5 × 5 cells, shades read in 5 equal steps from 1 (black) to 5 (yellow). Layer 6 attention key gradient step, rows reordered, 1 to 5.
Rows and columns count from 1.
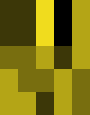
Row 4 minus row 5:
0 -1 1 0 0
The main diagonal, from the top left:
2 2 4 4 3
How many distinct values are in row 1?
4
